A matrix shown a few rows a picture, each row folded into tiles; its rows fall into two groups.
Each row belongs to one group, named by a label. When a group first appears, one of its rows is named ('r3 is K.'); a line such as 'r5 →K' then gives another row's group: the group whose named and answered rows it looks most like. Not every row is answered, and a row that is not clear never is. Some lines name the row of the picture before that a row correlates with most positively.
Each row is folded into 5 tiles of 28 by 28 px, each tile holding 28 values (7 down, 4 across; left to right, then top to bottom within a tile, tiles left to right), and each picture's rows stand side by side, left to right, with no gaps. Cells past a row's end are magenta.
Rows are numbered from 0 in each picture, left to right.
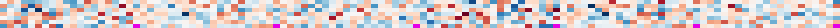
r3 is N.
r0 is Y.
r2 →Y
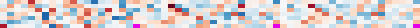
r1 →N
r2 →N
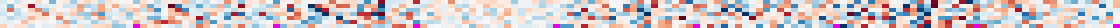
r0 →N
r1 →N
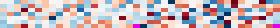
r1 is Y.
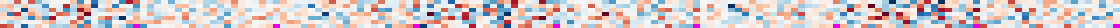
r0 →Y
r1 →Y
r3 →Y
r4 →N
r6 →N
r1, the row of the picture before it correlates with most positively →1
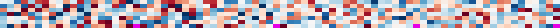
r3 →N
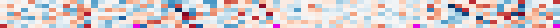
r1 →Y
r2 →N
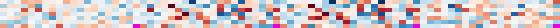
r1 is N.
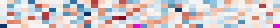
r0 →Y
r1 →Y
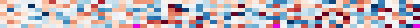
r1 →N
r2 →N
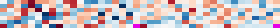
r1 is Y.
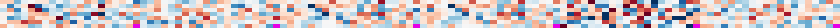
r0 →N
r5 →Y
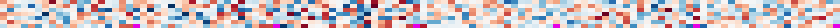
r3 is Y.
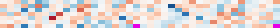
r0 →Y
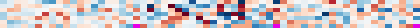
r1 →N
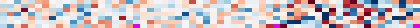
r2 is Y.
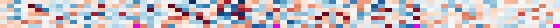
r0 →N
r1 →N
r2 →N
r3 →Y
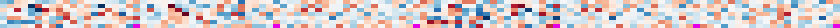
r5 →Y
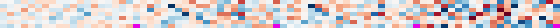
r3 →Y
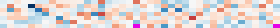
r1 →Y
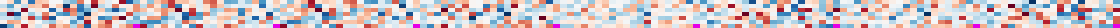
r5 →N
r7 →N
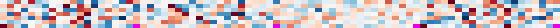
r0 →Y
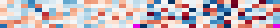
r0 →Y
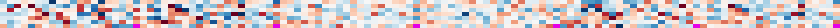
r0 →N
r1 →N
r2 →N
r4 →Y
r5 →N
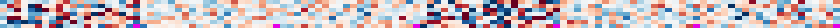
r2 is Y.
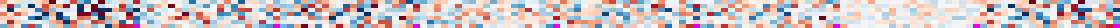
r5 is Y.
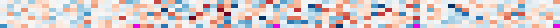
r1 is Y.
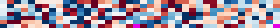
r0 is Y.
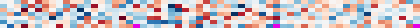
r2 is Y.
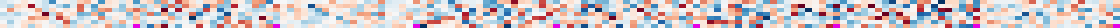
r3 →Y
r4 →Y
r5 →N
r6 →N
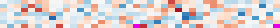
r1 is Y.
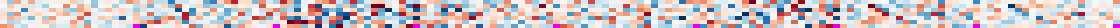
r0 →Y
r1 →Y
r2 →N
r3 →Y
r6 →N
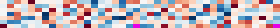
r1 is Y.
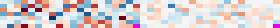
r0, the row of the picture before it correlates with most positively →1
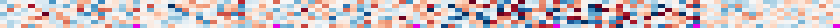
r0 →N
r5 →Y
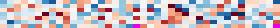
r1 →N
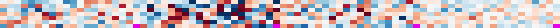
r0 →Y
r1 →N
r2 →Y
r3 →Y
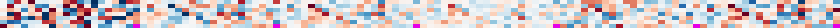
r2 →N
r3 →N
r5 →N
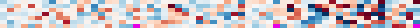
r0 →N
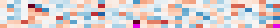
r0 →N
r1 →N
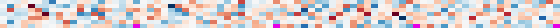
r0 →N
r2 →Y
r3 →Y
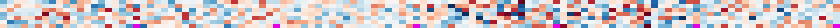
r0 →N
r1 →Y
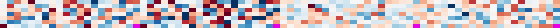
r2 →N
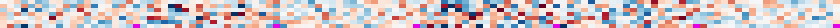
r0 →Y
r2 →Y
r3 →Y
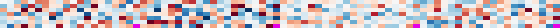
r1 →N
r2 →N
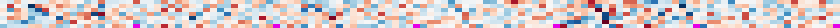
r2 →Y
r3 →Y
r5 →Y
